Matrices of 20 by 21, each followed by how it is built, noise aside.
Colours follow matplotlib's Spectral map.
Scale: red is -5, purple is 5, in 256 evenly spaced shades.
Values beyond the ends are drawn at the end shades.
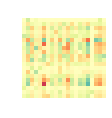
low rank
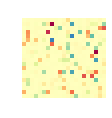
sparse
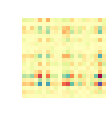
low rank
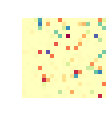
sparse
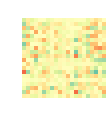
low rank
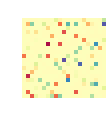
sparse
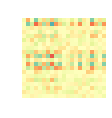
low rank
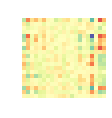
low rank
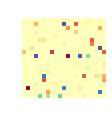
sparse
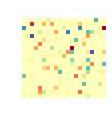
sparse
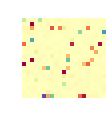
sparse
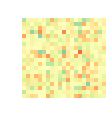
low rank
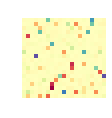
sparse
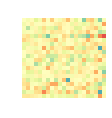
low rank
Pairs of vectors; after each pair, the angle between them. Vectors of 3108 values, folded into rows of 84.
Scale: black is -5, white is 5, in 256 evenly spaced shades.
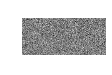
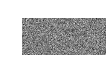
partly opposed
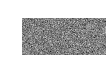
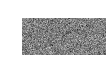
partly opposed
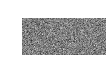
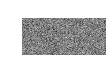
partly aligned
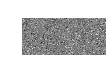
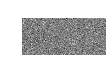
partly aligned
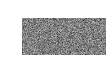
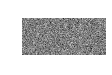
orthogonal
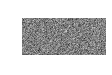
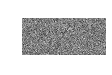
partly opposed
